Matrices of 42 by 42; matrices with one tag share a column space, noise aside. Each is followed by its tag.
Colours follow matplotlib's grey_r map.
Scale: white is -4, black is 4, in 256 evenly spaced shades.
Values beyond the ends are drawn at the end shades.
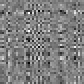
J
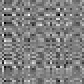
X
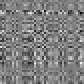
J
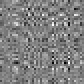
X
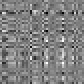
J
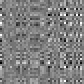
X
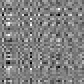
X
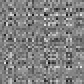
X
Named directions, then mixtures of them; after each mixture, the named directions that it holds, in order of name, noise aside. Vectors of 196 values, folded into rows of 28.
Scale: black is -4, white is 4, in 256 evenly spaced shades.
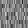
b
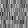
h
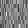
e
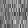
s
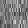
s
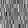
e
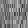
h, s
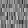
b, h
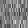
s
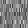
e, s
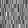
e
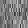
s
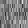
b, s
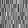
e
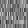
b, h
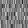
b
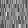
b, e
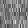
s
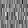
b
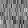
h, s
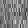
s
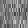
s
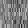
s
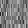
e, h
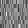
e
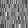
b, e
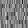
b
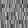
b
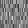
e, h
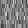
b, e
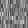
h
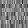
b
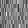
e
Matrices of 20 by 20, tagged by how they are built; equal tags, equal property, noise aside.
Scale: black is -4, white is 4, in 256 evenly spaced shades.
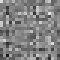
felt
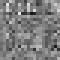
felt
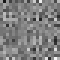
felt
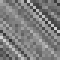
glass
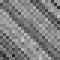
glass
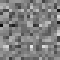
felt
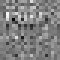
felt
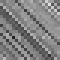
glass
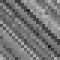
glass
